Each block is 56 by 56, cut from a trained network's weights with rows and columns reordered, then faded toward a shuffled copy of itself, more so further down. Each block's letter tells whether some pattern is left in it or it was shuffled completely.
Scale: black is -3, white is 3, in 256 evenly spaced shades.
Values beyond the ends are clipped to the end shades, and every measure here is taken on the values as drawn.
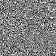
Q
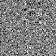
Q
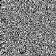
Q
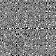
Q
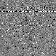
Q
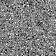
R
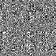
Q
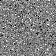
R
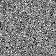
R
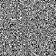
Q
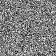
R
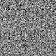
Q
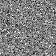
R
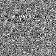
Q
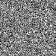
Q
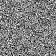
R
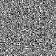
Q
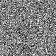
R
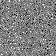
R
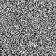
Q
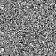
Q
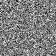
R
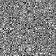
Q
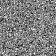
R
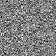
Q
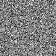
R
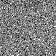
R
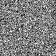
R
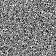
R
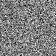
R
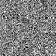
Q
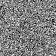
R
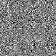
Q
